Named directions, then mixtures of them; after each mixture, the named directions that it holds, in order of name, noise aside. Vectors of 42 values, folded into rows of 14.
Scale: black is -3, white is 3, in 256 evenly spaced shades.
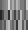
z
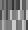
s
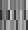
s, z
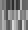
s, z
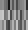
z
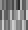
s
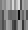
s, z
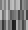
s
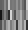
s, z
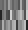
s, z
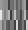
s, z
